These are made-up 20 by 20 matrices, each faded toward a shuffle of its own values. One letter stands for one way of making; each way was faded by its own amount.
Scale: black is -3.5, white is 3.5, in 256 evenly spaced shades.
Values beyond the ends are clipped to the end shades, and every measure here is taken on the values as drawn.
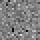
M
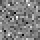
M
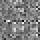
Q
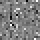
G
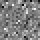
G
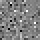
G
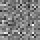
Q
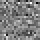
Q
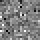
G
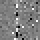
G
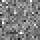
M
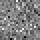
M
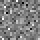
M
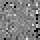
G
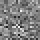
Q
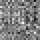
Q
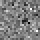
M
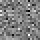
Q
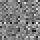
Q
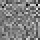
Q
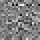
Q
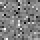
G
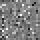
G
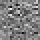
Q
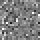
G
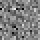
Q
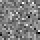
M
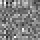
Q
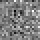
Q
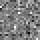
M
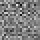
Q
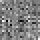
Q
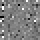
G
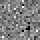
M
